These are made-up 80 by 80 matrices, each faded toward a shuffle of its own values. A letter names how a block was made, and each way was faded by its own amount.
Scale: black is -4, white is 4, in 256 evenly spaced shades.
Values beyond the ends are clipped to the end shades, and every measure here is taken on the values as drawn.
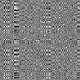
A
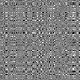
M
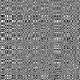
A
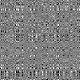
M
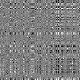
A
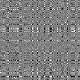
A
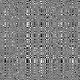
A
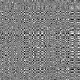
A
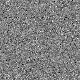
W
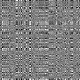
A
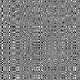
A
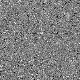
W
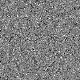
W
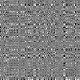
M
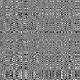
M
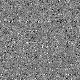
W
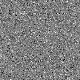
W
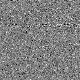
W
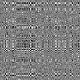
A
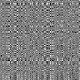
A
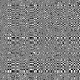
A
